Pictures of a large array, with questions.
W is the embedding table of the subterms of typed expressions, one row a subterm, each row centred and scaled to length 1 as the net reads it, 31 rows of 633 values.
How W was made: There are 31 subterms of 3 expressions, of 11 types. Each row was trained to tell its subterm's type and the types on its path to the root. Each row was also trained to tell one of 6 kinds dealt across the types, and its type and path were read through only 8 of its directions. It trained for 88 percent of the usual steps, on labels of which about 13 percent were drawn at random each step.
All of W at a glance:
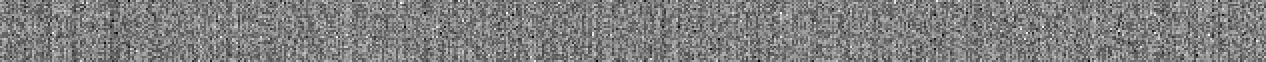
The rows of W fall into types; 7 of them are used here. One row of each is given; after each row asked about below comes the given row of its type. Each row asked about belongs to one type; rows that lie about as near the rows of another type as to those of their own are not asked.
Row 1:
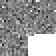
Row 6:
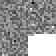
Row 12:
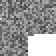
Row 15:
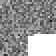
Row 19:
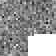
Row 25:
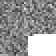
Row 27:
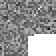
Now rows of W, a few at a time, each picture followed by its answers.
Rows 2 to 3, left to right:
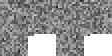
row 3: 27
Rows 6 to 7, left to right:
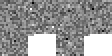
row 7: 19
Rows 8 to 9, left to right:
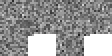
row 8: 19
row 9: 12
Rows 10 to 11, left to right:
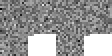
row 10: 25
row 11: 15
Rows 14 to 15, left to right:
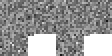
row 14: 12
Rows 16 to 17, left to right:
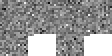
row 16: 25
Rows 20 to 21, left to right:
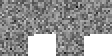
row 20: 12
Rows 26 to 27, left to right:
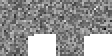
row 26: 12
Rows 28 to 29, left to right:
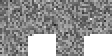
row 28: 25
